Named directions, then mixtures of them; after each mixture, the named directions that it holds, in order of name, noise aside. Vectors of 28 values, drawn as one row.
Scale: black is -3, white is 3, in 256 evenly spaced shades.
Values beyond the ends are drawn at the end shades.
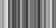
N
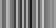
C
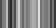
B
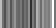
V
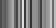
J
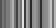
J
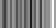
J, V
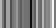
C, V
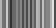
B, N, V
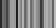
C, J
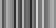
C, V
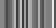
C, V
